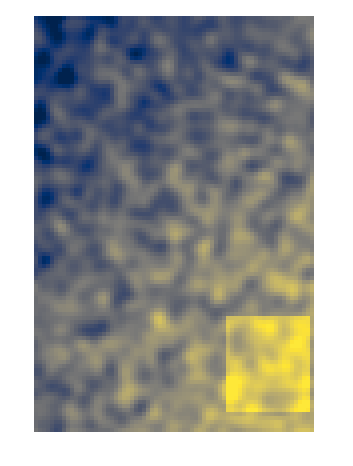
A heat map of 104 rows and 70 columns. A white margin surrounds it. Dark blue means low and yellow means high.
Grain: blotchy. Stripes: none. Ninth with the highest average: bottom right. Odd patch: higher, in the bottom right. Ninth with the lowest average: top left. Slope: up to the bottom right.
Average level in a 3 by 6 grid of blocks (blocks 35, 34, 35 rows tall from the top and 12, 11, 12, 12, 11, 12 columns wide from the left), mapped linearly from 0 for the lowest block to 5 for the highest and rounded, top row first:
0 1 1 1 1 2 | 1 2 2 3 3 3 | 2 2 3 3 5 5
